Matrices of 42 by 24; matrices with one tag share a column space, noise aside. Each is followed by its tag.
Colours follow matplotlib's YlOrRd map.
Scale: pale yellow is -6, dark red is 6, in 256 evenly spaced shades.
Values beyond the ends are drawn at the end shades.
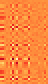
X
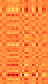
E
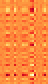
E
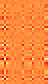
X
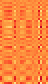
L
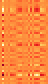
E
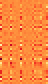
X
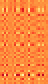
E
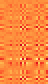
X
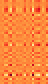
E
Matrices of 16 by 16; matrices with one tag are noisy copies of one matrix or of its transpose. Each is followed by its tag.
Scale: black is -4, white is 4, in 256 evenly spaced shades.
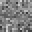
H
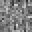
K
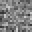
K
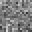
H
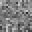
H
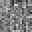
K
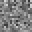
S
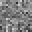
H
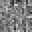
K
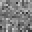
H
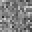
H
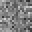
H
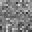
H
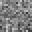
H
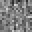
K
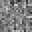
K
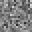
S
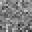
H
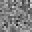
S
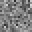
S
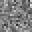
S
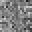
H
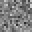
S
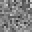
S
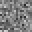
S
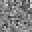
S
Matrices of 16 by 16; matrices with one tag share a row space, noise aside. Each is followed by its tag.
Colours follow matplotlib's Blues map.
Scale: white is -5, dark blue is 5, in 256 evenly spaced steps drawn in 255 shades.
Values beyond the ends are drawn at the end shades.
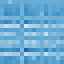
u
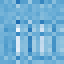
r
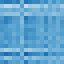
u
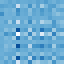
r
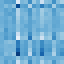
r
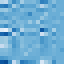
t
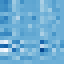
t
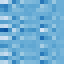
t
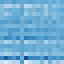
u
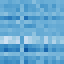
u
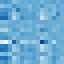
t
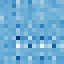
r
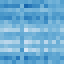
u
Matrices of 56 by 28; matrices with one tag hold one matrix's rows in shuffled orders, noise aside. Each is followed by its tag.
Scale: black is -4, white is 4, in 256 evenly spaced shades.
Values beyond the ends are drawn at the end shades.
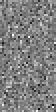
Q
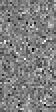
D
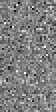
D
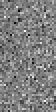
D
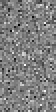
D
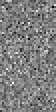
Q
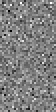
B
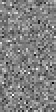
Q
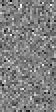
B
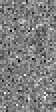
D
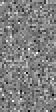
Q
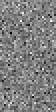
B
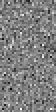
B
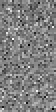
Q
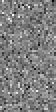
Q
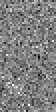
Q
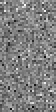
D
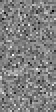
Q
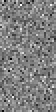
B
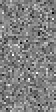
Q
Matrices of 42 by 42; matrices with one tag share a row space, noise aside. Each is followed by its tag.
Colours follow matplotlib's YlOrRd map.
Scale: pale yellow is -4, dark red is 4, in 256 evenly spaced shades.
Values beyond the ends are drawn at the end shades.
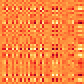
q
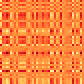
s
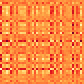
s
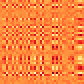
q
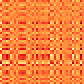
s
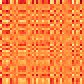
s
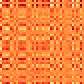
s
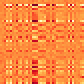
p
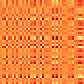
q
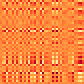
q
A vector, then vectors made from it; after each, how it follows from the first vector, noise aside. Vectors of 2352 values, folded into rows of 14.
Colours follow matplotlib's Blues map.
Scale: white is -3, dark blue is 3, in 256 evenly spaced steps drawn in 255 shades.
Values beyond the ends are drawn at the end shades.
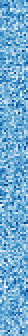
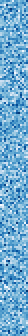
sign-scrambled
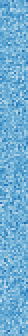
shrunk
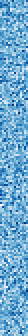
copied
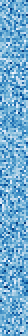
sign-scrambled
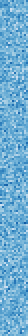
shrunk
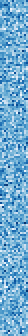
copied
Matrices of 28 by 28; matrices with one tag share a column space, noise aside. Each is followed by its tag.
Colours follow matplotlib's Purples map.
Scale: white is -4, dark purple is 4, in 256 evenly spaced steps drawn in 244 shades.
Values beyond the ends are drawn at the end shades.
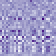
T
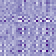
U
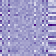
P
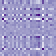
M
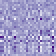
T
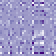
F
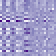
U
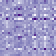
M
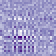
T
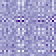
U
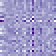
U
